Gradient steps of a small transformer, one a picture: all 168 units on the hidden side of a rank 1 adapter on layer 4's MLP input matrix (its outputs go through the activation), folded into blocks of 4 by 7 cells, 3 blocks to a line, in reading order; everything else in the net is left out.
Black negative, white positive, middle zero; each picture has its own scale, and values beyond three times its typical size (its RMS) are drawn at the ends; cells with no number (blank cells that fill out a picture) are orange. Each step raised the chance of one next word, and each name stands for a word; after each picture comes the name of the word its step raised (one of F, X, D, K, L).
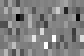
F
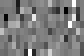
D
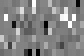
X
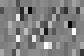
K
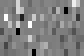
F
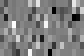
X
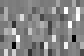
X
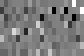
X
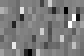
D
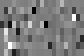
F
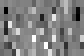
F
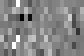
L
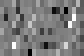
D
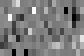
L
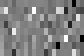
K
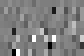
D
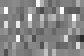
K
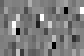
X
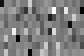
L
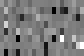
L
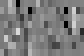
D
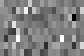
L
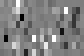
L
